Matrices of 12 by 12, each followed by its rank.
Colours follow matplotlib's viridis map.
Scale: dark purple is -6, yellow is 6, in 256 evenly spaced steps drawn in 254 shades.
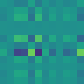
one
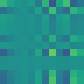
one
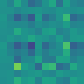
two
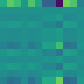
one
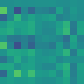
two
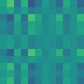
one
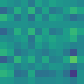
two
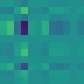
one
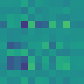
two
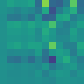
two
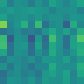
two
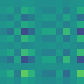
one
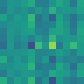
two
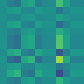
one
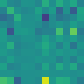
two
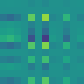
one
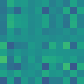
two
